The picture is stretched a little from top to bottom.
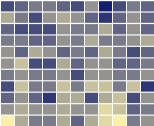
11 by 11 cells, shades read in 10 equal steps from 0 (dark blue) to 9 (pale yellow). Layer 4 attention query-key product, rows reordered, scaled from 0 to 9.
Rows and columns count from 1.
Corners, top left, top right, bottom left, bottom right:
2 3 9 5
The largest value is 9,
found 2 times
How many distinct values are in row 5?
5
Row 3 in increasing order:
2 2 2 3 3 3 4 4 5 5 6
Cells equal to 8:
2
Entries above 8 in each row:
0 0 0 0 0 0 0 0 0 0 2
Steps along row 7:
up down same up down up same down same up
